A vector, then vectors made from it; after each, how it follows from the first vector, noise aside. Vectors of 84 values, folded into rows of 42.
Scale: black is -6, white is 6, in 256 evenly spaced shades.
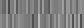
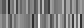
scaled up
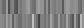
sign-scrambled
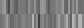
sign-scrambled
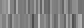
sign-scrambled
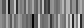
scaled up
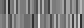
scaled up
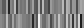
scaled up
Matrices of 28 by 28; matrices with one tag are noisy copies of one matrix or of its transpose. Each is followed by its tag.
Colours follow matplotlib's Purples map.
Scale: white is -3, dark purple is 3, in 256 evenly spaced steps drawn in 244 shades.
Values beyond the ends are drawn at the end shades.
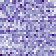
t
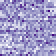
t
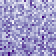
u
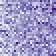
u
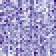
t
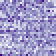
t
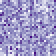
t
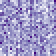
t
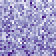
u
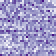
t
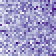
u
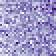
u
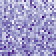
u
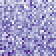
u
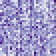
t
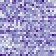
t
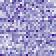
t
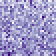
u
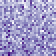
u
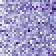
u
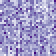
t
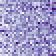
u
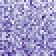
u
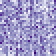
t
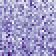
u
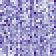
t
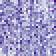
t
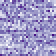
t
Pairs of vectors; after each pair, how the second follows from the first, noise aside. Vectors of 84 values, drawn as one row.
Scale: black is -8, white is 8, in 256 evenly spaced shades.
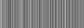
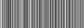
scaled up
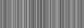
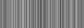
copied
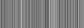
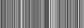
scaled up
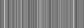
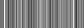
scaled up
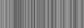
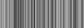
scaled up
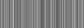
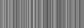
shuffled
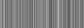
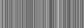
copied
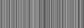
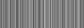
sign-scrambled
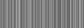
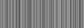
negated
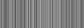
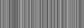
shuffled
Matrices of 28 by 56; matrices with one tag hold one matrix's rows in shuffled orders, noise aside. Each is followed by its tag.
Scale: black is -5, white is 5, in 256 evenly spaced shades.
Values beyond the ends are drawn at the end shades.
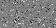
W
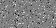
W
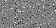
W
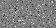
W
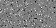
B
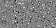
W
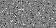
W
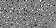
B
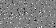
B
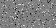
W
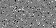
W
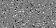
W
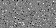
W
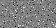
W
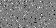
B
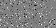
B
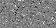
W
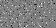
B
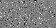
B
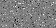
W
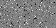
B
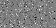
B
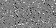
W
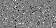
W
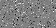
W
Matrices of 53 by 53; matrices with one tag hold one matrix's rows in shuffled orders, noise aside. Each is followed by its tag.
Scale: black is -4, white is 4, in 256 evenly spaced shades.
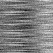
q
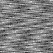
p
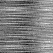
q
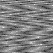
p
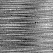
q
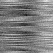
q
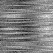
q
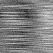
q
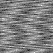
p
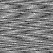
p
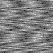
p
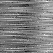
q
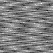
p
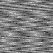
p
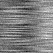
q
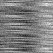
q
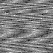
p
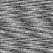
p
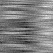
q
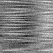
q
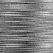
q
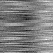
q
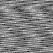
p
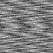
p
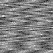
p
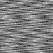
p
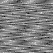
p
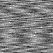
p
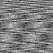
p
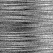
q
